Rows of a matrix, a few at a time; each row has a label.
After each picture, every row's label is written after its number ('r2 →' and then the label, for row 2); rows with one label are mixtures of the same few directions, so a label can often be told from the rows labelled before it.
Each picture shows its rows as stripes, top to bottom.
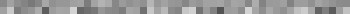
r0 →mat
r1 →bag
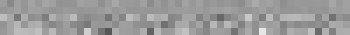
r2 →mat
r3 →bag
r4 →bag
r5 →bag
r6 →mat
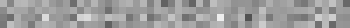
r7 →bag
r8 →mat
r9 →bag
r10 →mat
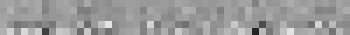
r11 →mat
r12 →bag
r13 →bag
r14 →mat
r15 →mat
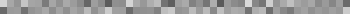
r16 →bag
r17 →bag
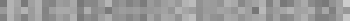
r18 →bag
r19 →mat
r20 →bag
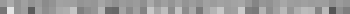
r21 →mat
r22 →mat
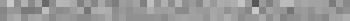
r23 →mat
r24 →mat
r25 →bag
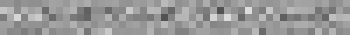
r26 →bag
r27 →bag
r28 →bag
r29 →bag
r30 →mat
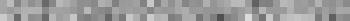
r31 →mat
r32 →mat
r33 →bag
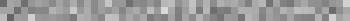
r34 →bag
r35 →bag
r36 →mat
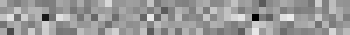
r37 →mat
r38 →bag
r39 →mat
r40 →mat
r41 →mat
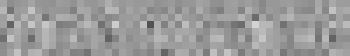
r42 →mat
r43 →mat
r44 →mat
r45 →mat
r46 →mat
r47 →mat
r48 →mat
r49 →bag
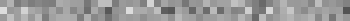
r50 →mat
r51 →bag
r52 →mat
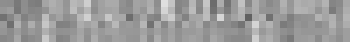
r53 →bag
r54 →bag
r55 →bag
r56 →mat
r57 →mat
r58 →mat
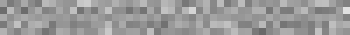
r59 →bag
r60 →bag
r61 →bag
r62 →bag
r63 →mat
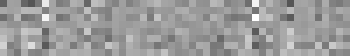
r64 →mat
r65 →mat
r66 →mat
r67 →bag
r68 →mat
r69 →bag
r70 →mat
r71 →bag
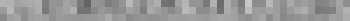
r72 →bag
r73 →bag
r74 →bag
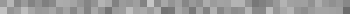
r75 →mat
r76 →bag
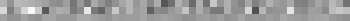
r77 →bag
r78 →mat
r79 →bag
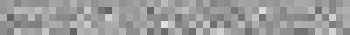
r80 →bag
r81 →mat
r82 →mat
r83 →bag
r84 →bag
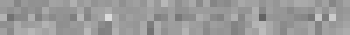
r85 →bag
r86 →mat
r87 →mat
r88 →mat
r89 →mat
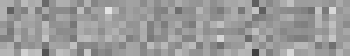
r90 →mat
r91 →mat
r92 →mat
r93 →bag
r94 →mat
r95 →bag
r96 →bag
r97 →mat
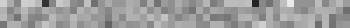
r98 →mat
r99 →bag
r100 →bag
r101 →mat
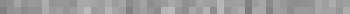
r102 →bag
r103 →bag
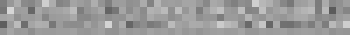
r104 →mat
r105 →mat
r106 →bag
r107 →bag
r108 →mat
